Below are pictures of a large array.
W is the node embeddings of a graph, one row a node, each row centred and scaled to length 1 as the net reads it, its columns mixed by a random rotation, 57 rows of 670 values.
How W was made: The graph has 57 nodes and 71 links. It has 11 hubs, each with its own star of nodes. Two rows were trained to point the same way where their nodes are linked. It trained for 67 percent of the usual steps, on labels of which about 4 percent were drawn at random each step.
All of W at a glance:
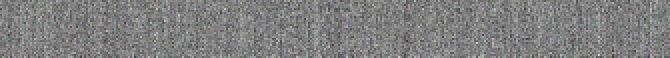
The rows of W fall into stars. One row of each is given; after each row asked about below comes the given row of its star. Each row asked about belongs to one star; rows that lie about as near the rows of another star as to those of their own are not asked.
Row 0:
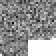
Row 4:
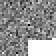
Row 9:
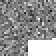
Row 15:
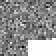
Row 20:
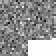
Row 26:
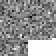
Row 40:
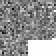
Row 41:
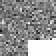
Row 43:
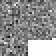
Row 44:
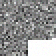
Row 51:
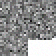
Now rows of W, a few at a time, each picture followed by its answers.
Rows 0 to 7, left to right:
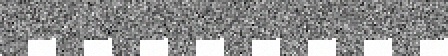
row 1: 4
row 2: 20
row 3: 44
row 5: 9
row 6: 41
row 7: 44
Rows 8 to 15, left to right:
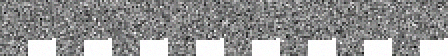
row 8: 9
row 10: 20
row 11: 9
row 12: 41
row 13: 0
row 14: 40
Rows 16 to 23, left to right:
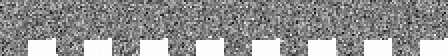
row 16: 26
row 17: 20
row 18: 0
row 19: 20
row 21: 0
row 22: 26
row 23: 4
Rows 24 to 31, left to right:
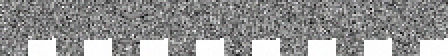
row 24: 44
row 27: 40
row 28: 0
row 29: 51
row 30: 0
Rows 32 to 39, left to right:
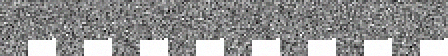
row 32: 44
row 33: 4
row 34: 41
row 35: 20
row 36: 51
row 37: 26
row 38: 43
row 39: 15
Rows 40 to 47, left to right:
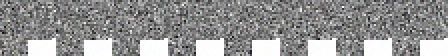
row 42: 0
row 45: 41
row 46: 44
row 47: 43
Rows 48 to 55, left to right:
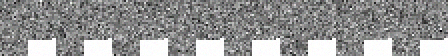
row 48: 26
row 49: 40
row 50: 26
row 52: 44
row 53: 43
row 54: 26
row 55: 51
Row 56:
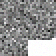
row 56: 51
